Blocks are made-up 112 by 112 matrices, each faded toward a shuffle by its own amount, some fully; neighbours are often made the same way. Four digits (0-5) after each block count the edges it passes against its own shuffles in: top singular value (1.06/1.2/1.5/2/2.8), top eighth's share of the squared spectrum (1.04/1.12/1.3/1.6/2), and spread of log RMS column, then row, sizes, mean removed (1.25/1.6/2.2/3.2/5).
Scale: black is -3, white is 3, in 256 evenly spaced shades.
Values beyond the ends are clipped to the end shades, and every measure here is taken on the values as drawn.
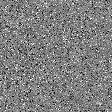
0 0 0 0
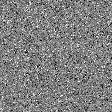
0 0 1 0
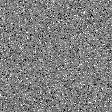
0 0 1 0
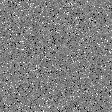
0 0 0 0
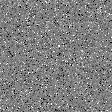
0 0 0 0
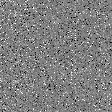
0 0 1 0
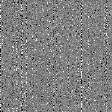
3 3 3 0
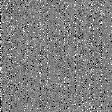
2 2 3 0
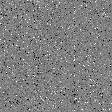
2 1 1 0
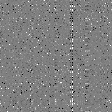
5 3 2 1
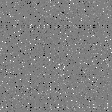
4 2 1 1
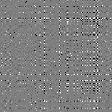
5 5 3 3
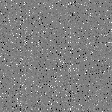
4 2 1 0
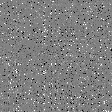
3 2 1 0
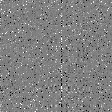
4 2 1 0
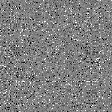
4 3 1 2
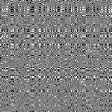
5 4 3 4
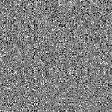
4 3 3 2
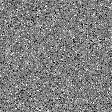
2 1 0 0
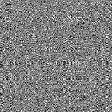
4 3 2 2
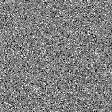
3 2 0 1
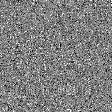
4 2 1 1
